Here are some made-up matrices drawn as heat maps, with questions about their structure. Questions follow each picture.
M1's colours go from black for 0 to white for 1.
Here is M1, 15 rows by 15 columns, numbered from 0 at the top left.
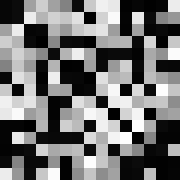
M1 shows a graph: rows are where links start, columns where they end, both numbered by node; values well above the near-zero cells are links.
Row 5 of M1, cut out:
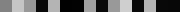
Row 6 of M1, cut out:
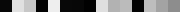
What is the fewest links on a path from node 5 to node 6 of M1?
2
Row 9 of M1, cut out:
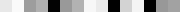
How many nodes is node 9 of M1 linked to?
12
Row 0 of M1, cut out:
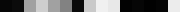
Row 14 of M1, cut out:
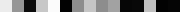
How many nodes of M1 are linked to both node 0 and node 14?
5
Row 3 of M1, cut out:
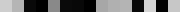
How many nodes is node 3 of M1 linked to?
8
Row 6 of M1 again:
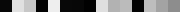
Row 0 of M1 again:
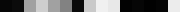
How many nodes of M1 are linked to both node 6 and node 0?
5
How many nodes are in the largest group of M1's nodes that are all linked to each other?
5
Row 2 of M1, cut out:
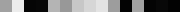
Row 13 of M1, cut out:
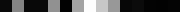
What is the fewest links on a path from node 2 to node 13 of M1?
2
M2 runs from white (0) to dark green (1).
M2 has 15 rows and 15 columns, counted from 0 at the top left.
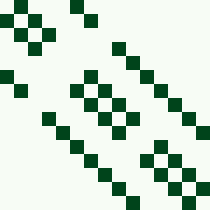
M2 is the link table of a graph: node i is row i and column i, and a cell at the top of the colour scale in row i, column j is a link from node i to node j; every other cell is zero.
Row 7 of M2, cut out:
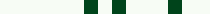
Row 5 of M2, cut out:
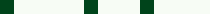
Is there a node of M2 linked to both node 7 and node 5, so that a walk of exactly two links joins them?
yes
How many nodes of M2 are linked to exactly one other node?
1
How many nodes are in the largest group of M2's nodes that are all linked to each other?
2
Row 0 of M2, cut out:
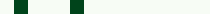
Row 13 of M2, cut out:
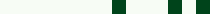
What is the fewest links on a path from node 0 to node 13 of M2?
5
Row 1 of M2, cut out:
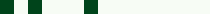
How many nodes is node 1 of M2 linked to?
3
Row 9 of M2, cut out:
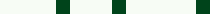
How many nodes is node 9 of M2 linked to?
3
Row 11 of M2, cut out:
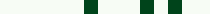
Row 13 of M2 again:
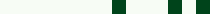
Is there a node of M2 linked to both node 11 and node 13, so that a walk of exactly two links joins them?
yes
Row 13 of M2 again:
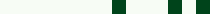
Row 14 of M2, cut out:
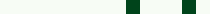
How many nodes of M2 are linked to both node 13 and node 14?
0
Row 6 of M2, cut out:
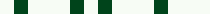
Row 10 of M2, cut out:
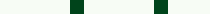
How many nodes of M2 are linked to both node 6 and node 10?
2
